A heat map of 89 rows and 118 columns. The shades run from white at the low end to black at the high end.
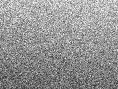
On average the colour sits 40% of the way up the scale. The histogram is bell-shaped. The texture is fine-grained noise. There is an overall slope up to the bottom.
